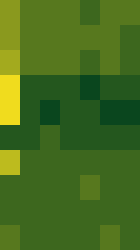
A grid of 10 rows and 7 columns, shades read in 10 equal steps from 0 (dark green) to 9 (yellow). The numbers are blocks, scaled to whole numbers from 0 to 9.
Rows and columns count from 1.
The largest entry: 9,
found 2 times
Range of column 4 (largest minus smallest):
2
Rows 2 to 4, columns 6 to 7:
3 2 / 3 2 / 1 1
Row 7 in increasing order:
2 2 2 2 2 2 7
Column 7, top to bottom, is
3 2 2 1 0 1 2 2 2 2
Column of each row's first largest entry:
1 1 1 1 1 3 1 5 1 1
